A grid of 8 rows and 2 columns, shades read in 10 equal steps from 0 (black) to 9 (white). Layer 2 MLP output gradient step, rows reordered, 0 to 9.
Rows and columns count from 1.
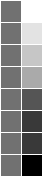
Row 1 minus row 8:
0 9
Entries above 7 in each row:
1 1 0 0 0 0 0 0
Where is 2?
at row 6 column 2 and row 7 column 2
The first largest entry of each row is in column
2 2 2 2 1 1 1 1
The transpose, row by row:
4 4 4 4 4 4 4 4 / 9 8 7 6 3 2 2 0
